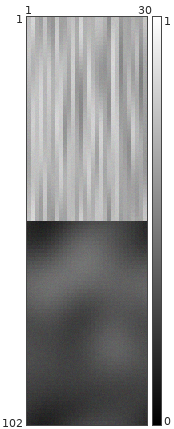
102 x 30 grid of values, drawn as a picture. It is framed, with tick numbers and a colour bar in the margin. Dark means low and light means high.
The table splits into 2 rows of 1 panel. Panel 1,1: high, streaked downward. Panel 2,1: low, smooth.
